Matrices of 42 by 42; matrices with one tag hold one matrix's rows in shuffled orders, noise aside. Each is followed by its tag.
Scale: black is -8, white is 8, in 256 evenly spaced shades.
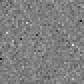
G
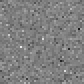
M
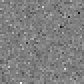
M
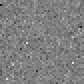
G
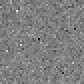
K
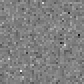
M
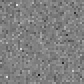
K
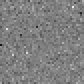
G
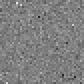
K
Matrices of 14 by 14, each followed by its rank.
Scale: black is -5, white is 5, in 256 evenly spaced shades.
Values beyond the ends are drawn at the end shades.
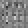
three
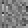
three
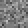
full rank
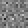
three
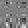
two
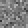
full rank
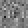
three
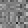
three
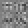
two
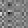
two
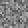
full rank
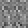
three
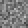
full rank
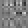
two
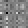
two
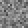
full rank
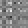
two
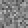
full rank
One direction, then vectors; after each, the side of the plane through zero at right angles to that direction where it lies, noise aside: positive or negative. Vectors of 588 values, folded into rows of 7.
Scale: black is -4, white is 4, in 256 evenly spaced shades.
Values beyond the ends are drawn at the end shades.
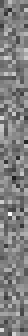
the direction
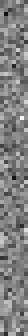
positive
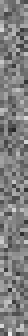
negative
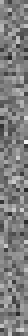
negative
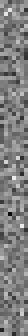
negative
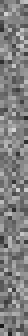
positive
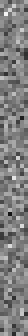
negative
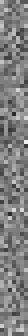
negative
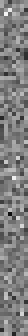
negative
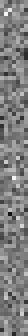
negative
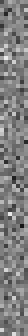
positive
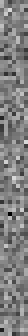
negative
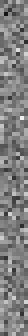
positive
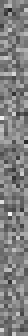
positive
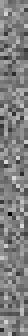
negative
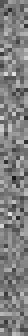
positive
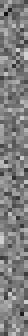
positive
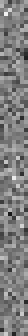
negative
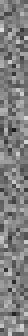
negative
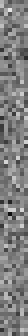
negative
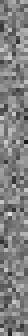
positive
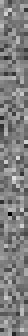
negative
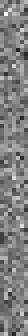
negative
